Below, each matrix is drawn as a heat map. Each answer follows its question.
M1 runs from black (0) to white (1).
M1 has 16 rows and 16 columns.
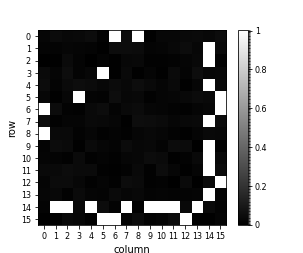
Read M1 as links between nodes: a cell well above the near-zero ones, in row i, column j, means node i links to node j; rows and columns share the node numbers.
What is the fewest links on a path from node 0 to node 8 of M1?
1
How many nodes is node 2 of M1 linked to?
1
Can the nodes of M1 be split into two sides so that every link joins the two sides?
yes
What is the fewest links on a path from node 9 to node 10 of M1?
2
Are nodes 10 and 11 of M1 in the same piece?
yes
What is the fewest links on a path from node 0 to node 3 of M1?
4
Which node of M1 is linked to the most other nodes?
node 14
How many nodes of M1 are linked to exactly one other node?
11
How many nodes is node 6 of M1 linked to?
2
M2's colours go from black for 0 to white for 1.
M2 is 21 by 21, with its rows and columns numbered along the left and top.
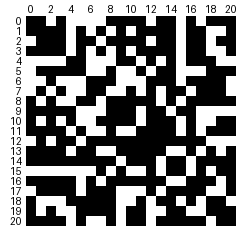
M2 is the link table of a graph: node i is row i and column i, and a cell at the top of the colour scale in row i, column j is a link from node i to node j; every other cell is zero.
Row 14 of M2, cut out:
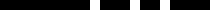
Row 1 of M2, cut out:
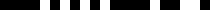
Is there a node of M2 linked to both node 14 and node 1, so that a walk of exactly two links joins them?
no
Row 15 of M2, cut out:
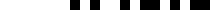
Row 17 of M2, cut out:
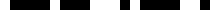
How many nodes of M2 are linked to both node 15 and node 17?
6
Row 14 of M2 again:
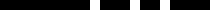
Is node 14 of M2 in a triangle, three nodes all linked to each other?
no
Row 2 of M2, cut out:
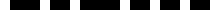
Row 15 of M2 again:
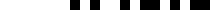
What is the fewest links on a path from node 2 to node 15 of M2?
1
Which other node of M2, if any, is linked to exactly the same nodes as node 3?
node 1
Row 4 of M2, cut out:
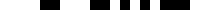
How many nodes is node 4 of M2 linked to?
12
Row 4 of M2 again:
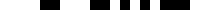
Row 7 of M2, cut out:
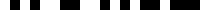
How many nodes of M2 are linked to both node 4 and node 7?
6
